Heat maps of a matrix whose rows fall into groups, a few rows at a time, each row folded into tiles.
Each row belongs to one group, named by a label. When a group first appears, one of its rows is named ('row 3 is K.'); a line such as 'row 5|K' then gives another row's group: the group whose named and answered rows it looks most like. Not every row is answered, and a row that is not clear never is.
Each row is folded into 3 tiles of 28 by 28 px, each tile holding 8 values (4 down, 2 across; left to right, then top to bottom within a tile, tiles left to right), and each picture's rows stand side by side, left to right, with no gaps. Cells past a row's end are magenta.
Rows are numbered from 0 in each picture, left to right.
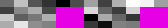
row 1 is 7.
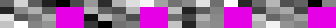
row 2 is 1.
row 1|7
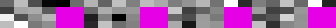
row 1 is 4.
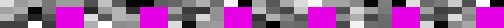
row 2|1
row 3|7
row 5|1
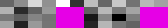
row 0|1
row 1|4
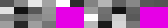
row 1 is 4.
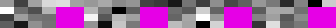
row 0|7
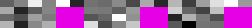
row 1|1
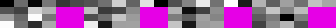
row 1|1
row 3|4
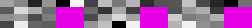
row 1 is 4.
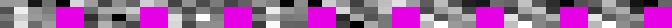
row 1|4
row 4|7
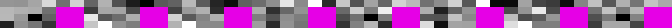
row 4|4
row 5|1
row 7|4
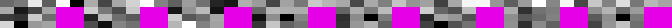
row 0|1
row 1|7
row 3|4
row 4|4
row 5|7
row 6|1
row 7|4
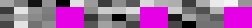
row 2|7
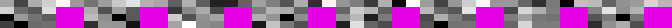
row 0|7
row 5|7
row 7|4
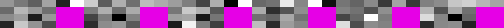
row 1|4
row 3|1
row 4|1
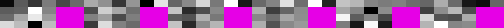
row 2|1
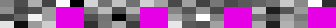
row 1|4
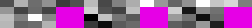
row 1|7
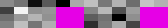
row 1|4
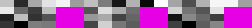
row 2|7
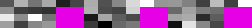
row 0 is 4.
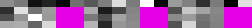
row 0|1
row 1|1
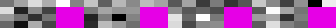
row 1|4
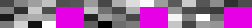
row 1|7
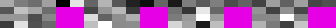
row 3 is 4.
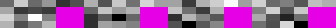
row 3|4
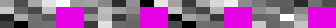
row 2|7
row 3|1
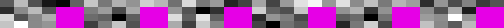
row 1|4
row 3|7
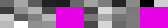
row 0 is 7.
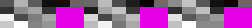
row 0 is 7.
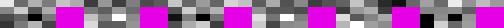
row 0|4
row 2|4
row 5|4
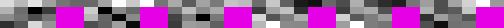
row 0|4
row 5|7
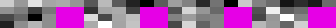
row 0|4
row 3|1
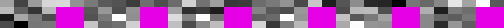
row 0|7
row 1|1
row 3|1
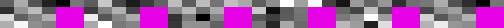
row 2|4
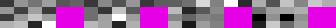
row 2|1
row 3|4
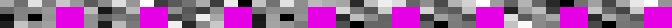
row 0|4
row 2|1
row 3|4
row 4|7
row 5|7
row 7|7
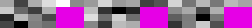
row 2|4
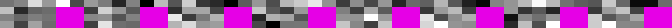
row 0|1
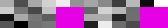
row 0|7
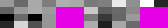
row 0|4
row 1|1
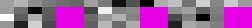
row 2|4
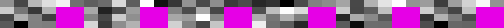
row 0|7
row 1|1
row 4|7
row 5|7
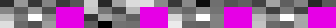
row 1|7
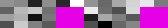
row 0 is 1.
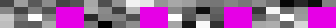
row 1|7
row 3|1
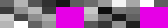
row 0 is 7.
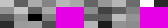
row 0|4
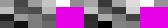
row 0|7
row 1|7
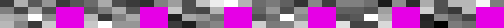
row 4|1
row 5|7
